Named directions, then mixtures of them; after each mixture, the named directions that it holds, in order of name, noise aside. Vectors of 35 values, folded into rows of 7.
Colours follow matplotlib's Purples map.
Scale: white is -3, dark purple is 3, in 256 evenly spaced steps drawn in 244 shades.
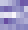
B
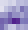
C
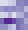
B, C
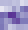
B, C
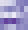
B, C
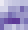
C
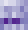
B, C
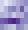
B, C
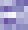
B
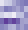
B, C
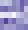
B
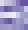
B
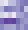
B, C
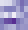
B, C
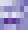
B, C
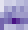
C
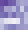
B, C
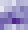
C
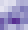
C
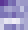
B, C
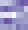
B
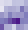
C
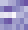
B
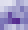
C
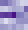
B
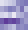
B, C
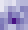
C
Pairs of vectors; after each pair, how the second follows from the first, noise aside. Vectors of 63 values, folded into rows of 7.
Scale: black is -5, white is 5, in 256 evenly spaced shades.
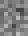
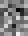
scaled up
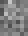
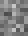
shuffled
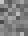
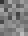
sign-scrambled
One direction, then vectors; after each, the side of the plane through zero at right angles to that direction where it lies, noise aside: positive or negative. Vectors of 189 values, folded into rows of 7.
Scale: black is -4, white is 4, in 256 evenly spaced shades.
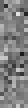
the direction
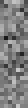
positive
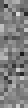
positive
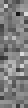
negative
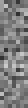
negative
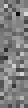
negative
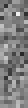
positive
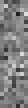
negative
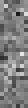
negative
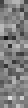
positive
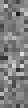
negative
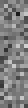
negative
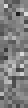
negative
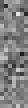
positive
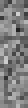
positive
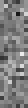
negative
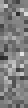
negative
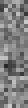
positive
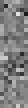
positive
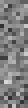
negative
